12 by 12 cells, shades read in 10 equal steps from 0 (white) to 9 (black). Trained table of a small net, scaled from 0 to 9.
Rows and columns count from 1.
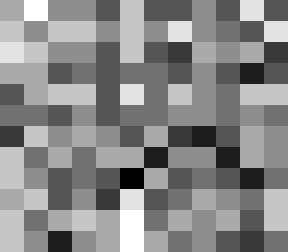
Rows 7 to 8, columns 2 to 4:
2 4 3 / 5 3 5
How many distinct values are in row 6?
3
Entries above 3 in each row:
8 6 7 10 5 12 8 7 10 7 4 8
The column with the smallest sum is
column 6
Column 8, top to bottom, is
6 1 7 6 2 4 7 4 6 5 3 5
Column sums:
38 39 54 44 60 36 59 56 51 64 56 49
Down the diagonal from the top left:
3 4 4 5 6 5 3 4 5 4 6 5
